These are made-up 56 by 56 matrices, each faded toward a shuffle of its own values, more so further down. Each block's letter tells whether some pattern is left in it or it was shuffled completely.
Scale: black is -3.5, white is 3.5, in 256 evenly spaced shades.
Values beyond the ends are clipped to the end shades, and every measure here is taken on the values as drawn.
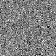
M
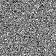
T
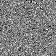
T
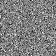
T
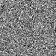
M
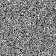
T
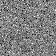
T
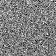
T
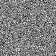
T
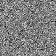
M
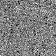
T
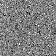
M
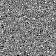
M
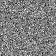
T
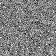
T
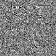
M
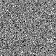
M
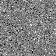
T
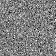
M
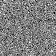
T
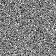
T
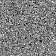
T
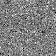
M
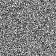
T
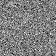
T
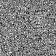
M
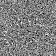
T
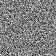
T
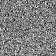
T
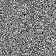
M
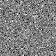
M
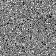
M
